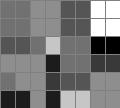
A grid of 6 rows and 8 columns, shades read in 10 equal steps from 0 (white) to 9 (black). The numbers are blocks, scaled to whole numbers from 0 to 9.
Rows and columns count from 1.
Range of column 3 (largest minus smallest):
1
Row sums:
30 30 47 44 40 40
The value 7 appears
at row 4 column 7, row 4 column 8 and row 5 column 4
